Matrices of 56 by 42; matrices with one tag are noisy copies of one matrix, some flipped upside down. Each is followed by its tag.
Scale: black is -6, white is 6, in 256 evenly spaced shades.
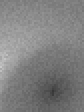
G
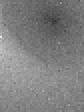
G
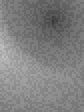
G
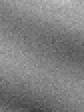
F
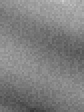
F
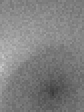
G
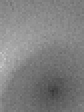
G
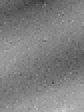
F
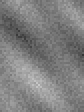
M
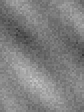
M
